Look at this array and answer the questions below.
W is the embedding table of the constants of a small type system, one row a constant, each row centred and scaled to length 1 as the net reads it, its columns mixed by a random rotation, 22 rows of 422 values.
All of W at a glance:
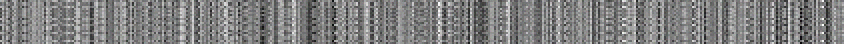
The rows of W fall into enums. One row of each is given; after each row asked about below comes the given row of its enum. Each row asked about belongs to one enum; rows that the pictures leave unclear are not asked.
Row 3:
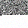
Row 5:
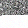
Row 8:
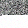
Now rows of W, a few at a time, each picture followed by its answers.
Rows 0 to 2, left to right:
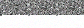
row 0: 3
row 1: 5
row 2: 5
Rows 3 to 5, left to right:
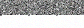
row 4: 8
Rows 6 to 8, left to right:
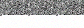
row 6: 8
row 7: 5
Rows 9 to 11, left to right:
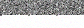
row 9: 3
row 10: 8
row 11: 5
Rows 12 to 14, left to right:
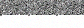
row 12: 3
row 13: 8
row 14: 8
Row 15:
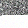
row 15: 5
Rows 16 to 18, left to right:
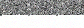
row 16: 3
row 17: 5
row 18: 8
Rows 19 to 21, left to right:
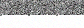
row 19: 8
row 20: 3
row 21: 8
